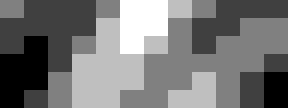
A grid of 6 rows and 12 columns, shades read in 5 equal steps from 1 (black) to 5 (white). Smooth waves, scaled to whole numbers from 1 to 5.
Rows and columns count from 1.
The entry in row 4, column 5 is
4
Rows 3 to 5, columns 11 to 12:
3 3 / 3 2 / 2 1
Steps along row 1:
down same same up up same down down down same same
